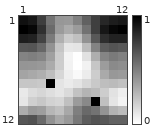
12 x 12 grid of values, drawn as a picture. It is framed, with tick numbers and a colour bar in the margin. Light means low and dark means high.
Calmest part: centre. Ninth with the lowest average: centre. Stripes: none. Lone odd cells: 2, each higher than its neighbours. Roughest part: bottom right.
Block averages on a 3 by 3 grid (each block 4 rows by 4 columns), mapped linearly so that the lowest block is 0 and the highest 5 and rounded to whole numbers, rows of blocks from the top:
525 / 202 / 222
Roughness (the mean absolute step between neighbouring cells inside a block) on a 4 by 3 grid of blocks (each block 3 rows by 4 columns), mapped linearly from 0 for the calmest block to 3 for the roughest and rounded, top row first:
1 1 0 | 0 0 1 | 3 0 0 | 2 1 3
